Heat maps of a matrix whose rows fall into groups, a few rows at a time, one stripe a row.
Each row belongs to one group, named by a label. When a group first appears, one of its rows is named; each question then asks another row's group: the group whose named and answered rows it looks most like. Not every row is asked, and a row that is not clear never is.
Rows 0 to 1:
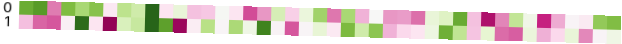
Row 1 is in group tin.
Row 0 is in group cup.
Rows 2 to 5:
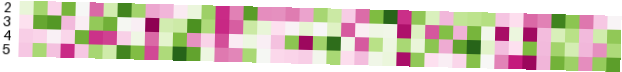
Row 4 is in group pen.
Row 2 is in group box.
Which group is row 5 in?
box
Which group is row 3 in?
box
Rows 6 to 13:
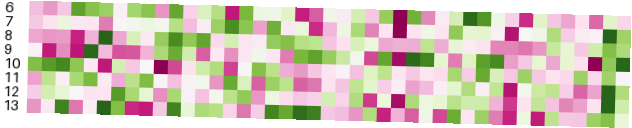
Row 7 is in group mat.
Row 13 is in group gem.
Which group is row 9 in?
pen
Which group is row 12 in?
mat
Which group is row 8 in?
gem
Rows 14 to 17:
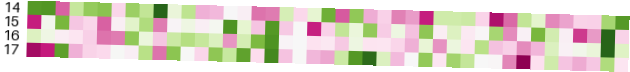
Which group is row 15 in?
mat
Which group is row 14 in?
cup
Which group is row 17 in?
mat
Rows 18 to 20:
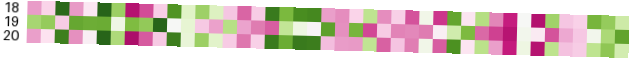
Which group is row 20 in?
gem
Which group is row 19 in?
cup
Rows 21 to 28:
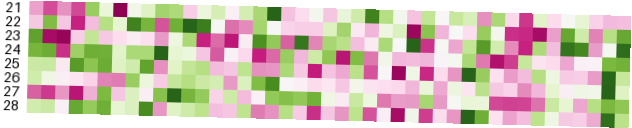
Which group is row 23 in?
pen
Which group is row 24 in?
cup
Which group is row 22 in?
box
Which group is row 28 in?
cup
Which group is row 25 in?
cup
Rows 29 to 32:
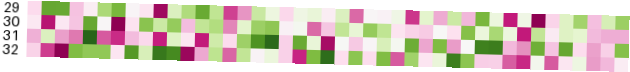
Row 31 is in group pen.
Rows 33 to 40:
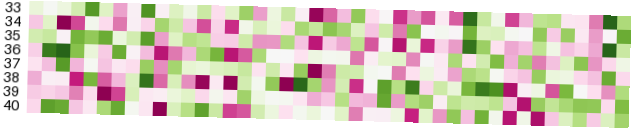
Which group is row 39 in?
pen
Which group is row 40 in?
box
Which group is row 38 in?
pen
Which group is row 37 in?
mat
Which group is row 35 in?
cup
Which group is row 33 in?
cup
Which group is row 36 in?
box
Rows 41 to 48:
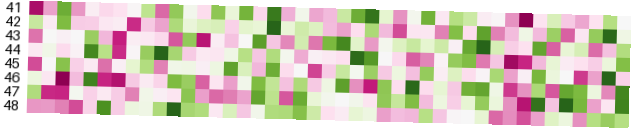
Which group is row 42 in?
gem
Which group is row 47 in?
pen
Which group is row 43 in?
pen
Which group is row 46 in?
pen
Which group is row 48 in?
gem
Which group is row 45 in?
mat
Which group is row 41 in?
mat
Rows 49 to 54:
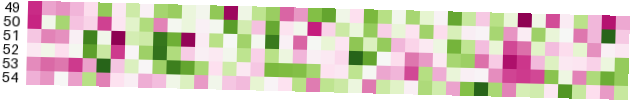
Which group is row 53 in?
gem
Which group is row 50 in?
mat
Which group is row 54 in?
pen
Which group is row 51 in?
tin
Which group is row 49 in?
tin
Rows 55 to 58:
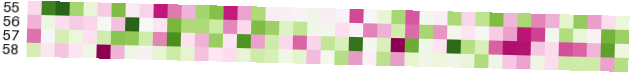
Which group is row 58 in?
pen
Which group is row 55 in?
box
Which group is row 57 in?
mat
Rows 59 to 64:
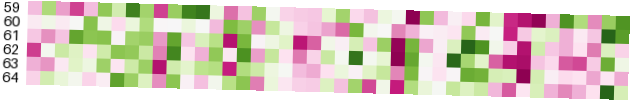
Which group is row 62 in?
mat
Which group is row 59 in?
box
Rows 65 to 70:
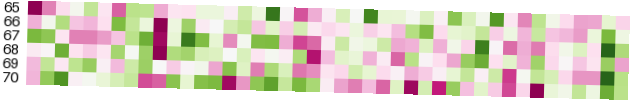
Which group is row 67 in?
box
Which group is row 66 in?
mat
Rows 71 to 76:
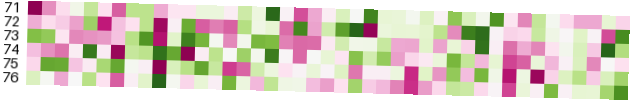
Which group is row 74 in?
tin
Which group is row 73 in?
box
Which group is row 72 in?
pen
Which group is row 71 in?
tin
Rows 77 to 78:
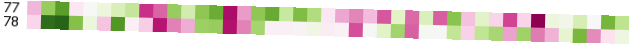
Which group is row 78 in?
box
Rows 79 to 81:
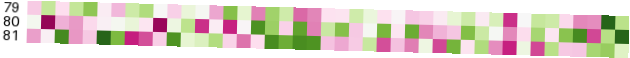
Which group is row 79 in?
cup
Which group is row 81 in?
gem
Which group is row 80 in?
pen
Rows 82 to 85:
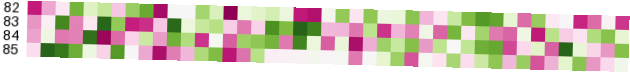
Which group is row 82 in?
tin
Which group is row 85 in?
box
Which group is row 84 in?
pen
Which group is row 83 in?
gem
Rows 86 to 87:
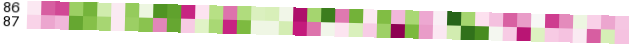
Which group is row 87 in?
tin
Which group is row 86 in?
tin
